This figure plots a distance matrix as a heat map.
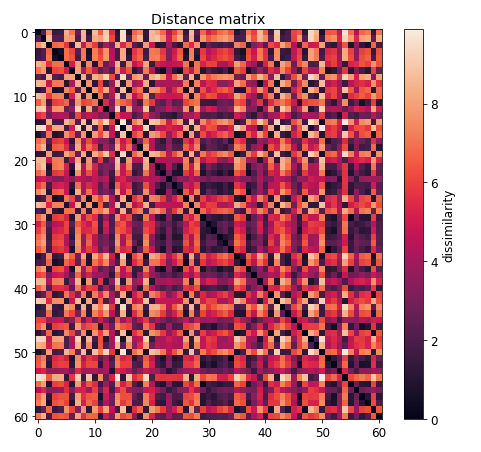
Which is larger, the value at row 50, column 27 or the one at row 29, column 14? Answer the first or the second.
the first
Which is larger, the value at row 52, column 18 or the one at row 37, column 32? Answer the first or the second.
the first
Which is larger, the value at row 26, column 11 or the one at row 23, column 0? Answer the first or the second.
the first
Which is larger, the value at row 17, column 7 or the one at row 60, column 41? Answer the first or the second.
the first
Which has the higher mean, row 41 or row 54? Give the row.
54
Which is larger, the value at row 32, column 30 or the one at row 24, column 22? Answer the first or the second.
the first
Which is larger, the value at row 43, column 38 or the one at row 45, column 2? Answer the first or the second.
the first
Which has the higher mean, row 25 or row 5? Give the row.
5
